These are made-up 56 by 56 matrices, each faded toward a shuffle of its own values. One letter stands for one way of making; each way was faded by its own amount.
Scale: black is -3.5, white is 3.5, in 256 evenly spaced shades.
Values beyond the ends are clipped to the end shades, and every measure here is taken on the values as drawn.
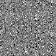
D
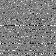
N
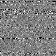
N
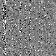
D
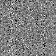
D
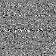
N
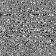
N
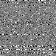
N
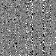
D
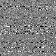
N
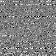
N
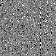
D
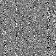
D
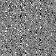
D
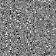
D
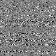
N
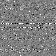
N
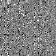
D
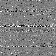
N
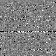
N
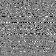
N
